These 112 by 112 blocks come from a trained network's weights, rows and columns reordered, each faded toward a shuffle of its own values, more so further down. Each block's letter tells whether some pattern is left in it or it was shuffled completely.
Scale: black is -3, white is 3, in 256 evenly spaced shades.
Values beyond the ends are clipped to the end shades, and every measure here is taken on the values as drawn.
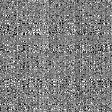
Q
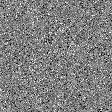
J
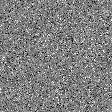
J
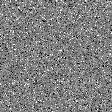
J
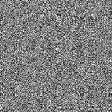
Q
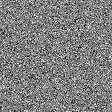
J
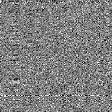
Q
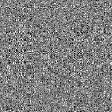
Q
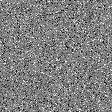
J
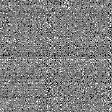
Q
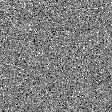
J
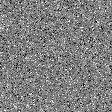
J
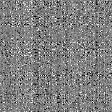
Q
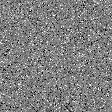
J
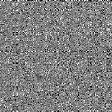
Q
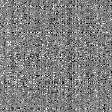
Q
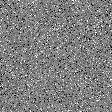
J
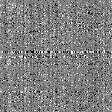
Q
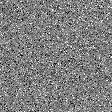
J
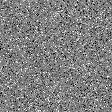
J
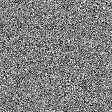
J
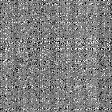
Q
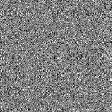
Q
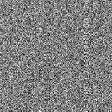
Q
